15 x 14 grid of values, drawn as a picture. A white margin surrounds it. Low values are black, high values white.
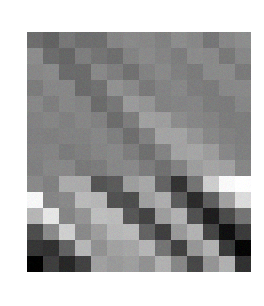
The distribution is heavy-tailed on both sides. No overall slope runs across the table. The ninth with the highest average is the middle right. Streaks slant down to the right. A horizontal seam about 60% of the way down splits the table, and the top part is calmer. Overall the values sit about 50% of the way up the scale. The halves do not mirror each other.
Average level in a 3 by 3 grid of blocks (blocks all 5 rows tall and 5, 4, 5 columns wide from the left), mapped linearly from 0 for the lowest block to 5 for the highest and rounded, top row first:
2 3 3
3 3 5
3 4 0
